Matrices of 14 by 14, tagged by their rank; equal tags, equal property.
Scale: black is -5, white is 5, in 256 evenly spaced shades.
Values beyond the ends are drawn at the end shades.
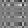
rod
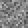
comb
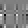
rod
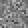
comb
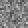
comb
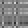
rod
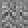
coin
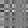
rod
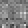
coin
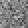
comb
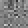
coin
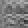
coin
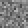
comb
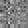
coin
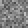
comb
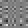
rod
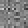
coin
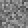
comb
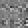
coin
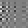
rod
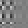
rod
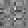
coin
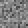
comb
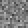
comb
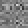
coin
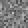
comb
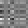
rod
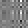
rod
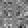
coin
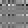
rod
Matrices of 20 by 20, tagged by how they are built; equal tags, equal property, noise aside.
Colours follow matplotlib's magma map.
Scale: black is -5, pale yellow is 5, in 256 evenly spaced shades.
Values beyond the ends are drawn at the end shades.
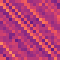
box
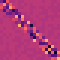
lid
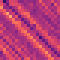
box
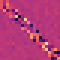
lid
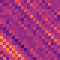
box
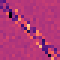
lid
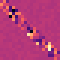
lid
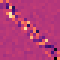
lid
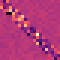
lid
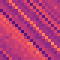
box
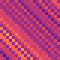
box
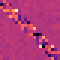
lid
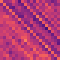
box
